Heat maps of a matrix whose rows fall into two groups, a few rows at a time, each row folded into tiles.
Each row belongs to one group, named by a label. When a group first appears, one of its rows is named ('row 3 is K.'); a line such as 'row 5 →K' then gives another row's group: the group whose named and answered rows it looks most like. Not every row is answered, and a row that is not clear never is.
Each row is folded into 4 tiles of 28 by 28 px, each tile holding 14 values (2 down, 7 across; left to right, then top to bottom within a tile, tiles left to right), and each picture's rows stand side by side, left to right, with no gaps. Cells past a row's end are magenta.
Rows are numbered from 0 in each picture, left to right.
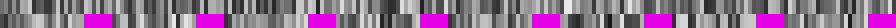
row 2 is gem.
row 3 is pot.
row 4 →gem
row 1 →gem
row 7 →gem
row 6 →gem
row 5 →pot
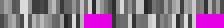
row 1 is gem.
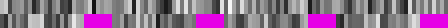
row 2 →pot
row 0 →gem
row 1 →pot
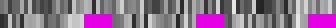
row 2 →gem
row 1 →gem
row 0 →gem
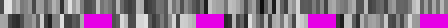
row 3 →gem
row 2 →gem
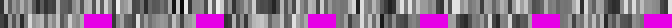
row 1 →gem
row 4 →pot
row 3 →pot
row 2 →gem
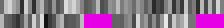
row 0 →pot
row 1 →gem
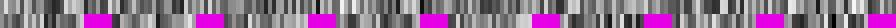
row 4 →gem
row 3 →pot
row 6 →gem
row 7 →pot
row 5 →pot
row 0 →pot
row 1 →gem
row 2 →gem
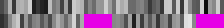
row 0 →gem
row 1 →gem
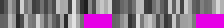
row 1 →gem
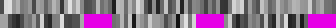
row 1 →gem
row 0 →pot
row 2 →pot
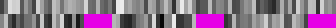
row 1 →pot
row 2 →gem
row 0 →pot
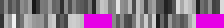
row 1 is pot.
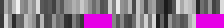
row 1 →pot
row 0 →pot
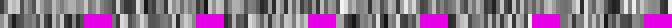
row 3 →pot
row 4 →gem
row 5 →pot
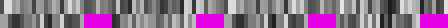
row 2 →pot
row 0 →pot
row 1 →gem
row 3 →pot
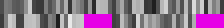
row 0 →gem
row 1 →gem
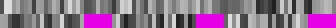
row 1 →pot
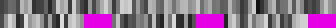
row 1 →pot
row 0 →gem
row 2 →gem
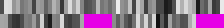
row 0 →pot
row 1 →pot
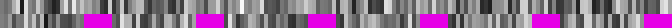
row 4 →gem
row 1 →gem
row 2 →pot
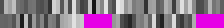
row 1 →pot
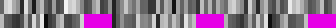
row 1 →gem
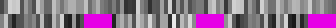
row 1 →gem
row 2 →pot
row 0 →pot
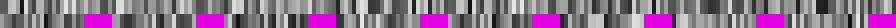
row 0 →pot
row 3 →gem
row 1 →pot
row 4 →pot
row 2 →pot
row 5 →gem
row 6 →gem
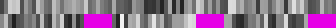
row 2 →pot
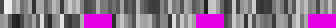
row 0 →pot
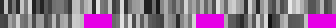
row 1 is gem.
